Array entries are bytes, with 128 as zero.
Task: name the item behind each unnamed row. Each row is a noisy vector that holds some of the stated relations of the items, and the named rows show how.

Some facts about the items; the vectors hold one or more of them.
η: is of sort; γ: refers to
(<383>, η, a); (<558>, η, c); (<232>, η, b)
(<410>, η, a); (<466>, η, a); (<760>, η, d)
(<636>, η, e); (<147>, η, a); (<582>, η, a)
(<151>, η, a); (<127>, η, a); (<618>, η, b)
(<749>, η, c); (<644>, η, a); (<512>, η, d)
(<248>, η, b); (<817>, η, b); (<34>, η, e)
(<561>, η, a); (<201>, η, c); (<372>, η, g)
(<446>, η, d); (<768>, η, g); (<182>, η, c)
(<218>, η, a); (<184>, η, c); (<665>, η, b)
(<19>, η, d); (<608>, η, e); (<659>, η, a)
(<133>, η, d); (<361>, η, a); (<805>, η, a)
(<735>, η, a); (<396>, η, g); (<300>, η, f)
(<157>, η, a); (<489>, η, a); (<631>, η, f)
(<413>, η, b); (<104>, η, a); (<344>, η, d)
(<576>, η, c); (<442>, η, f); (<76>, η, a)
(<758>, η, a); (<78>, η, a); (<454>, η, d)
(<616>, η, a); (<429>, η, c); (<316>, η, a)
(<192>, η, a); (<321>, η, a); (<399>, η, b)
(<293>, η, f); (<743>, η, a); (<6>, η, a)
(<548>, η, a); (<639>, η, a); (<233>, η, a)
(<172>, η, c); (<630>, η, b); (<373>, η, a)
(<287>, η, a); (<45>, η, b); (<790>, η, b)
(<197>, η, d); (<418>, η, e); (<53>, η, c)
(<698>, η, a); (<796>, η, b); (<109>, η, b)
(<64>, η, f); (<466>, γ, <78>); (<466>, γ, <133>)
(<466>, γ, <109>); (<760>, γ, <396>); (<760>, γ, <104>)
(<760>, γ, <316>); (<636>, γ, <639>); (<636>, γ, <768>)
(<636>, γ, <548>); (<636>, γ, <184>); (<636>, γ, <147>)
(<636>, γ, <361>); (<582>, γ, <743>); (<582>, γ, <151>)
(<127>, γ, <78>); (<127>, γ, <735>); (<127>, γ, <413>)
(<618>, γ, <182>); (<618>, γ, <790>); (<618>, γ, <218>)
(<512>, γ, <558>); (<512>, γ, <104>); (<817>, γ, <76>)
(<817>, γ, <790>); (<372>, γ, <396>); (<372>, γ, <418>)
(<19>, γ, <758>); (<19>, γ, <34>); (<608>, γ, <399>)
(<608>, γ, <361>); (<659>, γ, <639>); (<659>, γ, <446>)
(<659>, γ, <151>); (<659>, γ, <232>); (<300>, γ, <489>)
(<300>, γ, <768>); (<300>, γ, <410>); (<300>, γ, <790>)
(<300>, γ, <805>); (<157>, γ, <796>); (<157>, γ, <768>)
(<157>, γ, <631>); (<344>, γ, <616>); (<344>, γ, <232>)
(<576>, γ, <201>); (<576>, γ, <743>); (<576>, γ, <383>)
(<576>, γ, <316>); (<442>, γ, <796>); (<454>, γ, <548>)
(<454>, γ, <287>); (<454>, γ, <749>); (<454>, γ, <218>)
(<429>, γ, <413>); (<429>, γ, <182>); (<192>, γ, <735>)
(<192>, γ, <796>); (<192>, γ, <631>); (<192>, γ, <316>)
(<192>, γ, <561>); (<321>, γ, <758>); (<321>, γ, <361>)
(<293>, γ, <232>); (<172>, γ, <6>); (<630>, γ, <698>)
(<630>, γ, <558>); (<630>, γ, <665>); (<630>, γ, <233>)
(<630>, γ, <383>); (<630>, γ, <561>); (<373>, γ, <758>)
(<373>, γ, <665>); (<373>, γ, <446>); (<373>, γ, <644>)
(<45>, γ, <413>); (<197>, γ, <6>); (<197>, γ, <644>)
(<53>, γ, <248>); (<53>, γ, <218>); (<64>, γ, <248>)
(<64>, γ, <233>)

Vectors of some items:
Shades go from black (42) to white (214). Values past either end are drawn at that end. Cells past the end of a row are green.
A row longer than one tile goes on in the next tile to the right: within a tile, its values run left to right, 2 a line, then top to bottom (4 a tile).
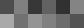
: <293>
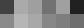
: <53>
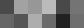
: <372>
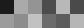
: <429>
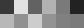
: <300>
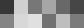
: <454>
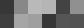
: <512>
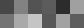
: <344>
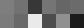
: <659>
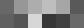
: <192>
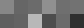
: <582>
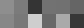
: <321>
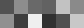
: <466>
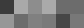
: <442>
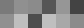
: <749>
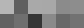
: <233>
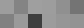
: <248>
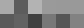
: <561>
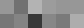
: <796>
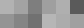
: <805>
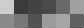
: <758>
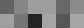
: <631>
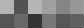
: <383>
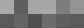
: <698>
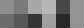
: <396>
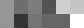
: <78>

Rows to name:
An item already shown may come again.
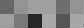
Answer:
<631>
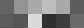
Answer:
<192>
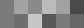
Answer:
<157>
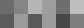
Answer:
<418>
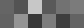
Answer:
<201>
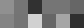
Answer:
<321>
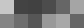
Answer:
<758>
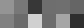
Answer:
<321>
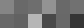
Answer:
<582>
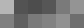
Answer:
<616>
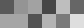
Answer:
<182>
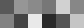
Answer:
<127>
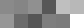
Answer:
<413>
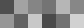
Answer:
<45>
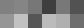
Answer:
<184>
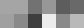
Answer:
<768>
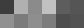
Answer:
<64>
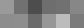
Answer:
<399>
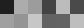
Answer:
<429>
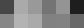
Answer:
<53>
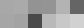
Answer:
<790>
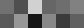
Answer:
<558>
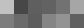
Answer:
<151>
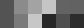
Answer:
<630>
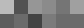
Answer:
<743>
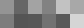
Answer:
<735>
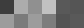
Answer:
<64>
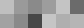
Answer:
<218>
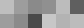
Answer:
<218>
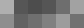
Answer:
<616>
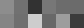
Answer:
<321>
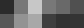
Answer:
<576>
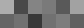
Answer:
<665>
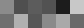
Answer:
<446>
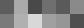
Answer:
<608>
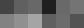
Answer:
<172>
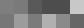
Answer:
<34>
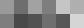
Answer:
<735>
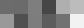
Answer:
<109>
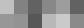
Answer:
<548>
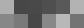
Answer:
<232>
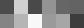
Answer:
<636>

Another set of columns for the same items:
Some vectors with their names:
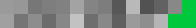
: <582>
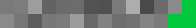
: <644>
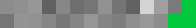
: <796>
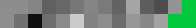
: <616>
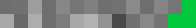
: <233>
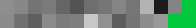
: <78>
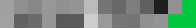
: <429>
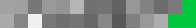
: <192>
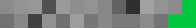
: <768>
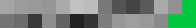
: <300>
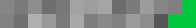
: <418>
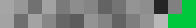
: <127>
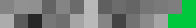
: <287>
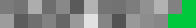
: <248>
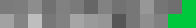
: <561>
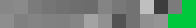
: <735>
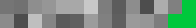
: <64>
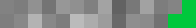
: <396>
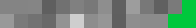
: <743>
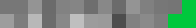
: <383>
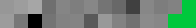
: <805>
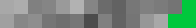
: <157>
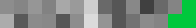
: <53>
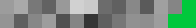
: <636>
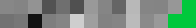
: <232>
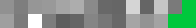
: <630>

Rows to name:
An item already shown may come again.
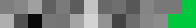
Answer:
<218>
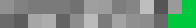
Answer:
<133>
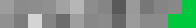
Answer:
<372>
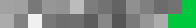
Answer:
<192>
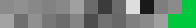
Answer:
<373>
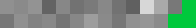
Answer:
<796>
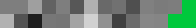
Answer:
<218>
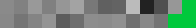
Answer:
<172>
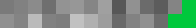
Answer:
<201>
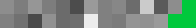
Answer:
<413>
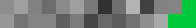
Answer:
<321>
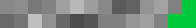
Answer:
<442>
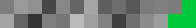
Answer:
<548>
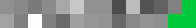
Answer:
<576>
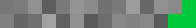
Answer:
<34>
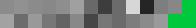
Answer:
<373>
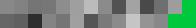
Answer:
<293>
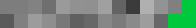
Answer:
<631>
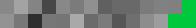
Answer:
<147>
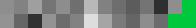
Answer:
<182>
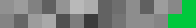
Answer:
<608>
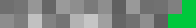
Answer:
<558>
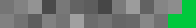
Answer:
<758>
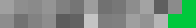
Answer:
<45>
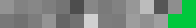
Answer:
<109>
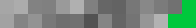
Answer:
<157>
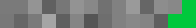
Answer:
<34>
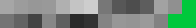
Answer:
<300>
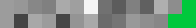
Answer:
<454>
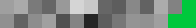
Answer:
<636>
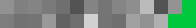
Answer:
<109>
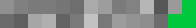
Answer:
<133>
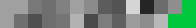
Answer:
<659>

